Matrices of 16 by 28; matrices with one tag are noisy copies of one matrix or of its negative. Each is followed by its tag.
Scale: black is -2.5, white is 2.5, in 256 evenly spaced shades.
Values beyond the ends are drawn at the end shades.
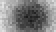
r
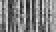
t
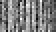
t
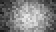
r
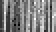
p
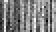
p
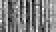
t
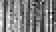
p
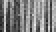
p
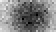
r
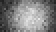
r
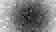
r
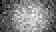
r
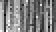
p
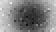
r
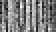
t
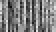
t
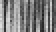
p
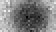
r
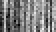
p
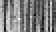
p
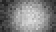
r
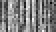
t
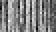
t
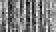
t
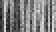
p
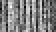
t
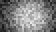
r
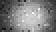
r
